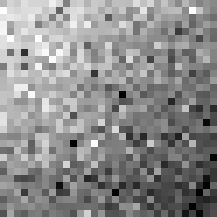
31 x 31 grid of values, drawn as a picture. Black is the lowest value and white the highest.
The halves do not mirror each other. There is an overall slope up to the top left. The ninth with the lowest average is the bottom right. The ninth with the highest average is the top left. There are no regular stripes.
